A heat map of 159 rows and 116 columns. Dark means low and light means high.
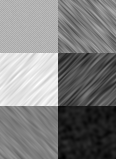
It is made of 3 by 2 panels. Panel 1,1: high, checkered, faint in contrast. Panel 1,2: middling, slanting down to the right. Panel 2,1: very high, slanting up to the right, faint in contrast. Panel 2,2: low, slanting up to the right. Panel 3,1: middling, slanting down to the right, faint in contrast. Panel 3,2: very low, blotchy, faint in contrast.
